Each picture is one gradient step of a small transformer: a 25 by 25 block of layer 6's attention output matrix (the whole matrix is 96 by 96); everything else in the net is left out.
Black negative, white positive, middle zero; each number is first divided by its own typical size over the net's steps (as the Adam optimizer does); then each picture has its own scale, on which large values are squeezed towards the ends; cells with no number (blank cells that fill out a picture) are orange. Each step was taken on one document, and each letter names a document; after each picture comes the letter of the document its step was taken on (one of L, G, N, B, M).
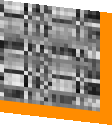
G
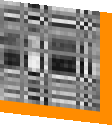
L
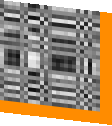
L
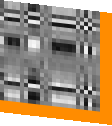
L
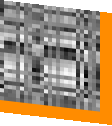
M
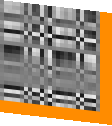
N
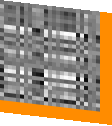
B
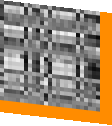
G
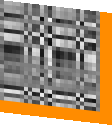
N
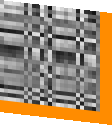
N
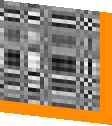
L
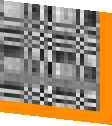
N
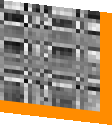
G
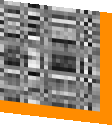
L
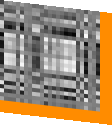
M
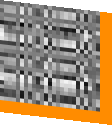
B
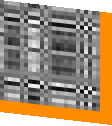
L
